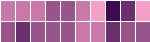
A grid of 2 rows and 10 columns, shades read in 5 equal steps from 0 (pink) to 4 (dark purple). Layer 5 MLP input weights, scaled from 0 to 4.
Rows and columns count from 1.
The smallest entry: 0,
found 2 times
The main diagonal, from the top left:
1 3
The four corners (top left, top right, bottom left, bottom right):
1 0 2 2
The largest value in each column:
2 3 2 2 2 1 1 4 3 2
